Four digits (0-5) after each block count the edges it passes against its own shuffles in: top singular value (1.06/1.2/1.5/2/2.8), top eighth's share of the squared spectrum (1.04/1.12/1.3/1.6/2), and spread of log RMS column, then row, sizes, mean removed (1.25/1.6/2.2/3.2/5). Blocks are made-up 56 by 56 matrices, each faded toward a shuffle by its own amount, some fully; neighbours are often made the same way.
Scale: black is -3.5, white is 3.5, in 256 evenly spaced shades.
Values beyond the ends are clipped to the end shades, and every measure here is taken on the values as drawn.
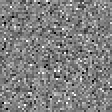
2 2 0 0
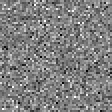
2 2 0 0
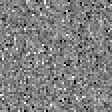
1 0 0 0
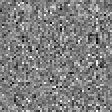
3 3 2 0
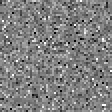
2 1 0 0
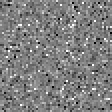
0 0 0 0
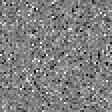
0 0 0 0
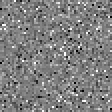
0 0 0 0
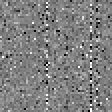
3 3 2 0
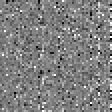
2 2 2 0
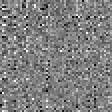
4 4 2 2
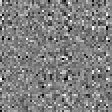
4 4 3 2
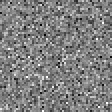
0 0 1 0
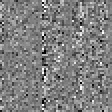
2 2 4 0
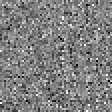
0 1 1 0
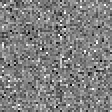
1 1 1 0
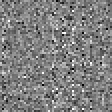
1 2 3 0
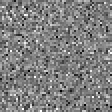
0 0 1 1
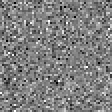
3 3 1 1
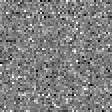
1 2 0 2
